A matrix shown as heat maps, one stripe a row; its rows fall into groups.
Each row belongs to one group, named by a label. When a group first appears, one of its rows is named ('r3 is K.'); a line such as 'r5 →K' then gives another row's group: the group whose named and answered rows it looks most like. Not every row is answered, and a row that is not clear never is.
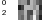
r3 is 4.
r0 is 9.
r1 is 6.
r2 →4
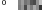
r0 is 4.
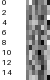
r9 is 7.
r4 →6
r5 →4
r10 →4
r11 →4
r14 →4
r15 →6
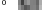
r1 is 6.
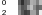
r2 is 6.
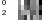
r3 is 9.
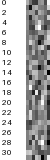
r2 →9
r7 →4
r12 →6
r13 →4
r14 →6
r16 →4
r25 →6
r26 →6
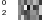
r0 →9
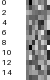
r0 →7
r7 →9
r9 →7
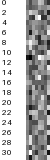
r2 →6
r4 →6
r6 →7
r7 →4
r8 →6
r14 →7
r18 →7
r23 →7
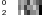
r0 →9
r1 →9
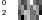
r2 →6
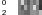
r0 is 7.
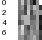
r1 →9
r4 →6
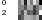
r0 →9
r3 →6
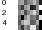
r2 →9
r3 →7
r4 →6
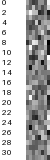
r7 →4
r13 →7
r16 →6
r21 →6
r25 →7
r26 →9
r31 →9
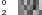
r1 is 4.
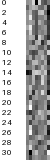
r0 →9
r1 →6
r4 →9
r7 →9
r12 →6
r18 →9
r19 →7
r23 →9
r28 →4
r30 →7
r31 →7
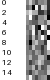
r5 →4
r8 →7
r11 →9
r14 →7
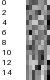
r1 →6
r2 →4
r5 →9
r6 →7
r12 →6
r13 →4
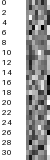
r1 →7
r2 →9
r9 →7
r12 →7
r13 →7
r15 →6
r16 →9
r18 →6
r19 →7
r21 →9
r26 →9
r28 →7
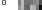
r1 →9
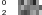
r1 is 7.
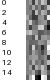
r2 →9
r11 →6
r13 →9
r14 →4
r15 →4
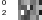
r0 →6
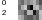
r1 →4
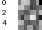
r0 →6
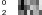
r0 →7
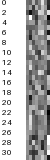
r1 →9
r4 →9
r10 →4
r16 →7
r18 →9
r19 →7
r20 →7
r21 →6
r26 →9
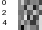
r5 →7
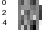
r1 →6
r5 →4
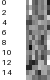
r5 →6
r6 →7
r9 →7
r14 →4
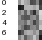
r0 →6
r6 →6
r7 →9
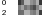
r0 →6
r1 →4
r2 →6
